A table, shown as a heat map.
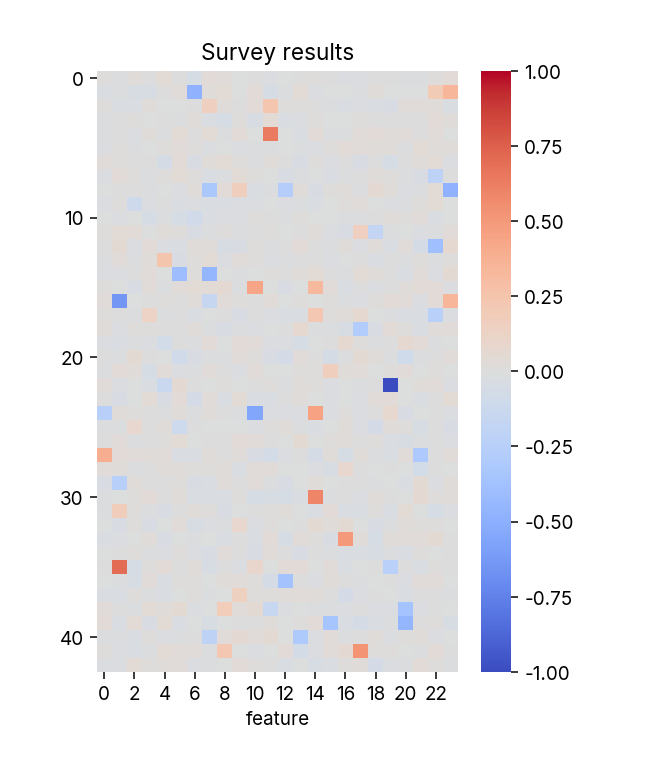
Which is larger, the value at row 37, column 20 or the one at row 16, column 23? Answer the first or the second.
the second
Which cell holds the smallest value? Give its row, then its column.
22, 19
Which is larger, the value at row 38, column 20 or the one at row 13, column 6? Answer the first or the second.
the second
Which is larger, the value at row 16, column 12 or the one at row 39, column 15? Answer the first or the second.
the first
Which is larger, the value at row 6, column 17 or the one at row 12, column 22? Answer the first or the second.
the first
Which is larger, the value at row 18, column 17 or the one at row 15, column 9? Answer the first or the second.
the second
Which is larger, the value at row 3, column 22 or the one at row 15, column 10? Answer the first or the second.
the second
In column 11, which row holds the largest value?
4
